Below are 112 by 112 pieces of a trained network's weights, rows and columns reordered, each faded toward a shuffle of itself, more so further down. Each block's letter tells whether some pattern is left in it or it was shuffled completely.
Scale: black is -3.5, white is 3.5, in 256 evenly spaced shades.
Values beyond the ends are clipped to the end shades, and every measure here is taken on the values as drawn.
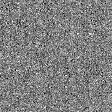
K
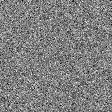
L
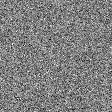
L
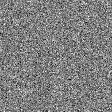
K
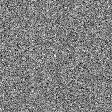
K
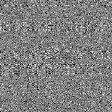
K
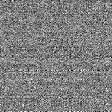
K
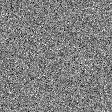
L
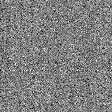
K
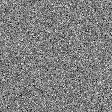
L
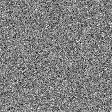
L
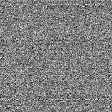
K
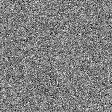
L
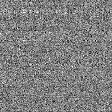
K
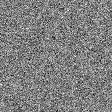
L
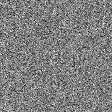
K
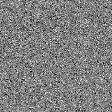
K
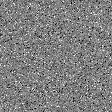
L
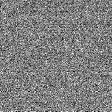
K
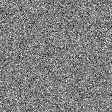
L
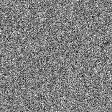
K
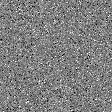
L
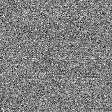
K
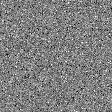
L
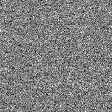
K
